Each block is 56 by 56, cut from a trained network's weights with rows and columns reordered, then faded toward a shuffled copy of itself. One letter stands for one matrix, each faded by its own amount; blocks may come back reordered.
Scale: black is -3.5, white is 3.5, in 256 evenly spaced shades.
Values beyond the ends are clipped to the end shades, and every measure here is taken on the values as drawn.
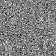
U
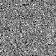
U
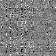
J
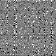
J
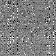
J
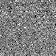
U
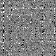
J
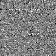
U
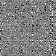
J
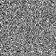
U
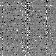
J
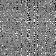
J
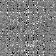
J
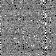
J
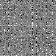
J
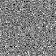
U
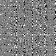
J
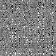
J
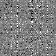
J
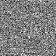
U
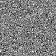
U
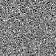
U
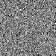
U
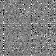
J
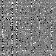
J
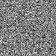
U
